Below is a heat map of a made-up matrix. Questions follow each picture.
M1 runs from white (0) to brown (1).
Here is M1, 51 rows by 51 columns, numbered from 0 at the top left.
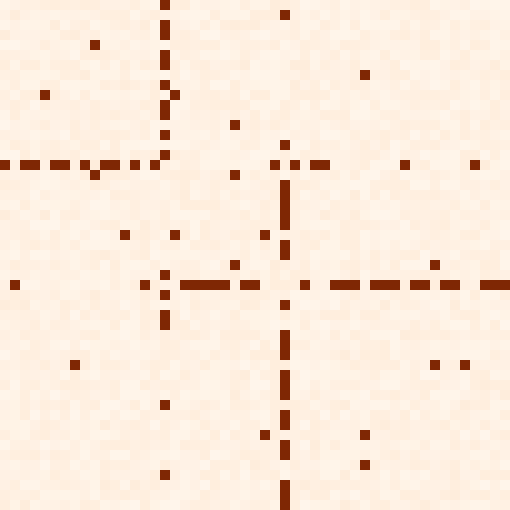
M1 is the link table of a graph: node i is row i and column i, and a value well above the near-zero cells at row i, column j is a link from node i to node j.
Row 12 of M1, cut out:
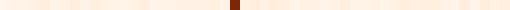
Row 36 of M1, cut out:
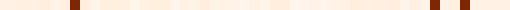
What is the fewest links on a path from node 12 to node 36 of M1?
4
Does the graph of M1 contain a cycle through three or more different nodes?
no
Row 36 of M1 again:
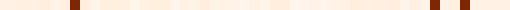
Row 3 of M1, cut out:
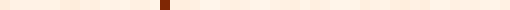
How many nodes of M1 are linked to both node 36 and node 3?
0
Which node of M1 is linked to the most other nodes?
node 28
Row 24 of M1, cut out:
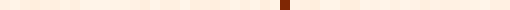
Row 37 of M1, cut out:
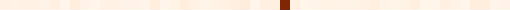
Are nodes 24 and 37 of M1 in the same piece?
yes
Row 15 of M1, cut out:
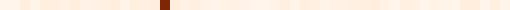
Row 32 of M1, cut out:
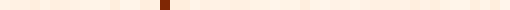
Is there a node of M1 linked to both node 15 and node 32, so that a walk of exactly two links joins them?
yes
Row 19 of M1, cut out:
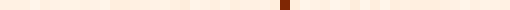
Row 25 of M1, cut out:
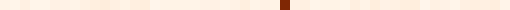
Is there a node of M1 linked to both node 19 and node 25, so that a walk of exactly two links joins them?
yes
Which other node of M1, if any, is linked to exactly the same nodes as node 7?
node 46
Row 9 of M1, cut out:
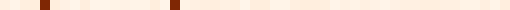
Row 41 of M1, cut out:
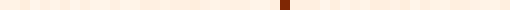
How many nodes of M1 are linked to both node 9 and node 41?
0
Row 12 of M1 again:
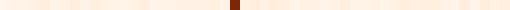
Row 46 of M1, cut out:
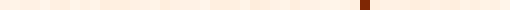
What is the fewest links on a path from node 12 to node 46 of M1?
5
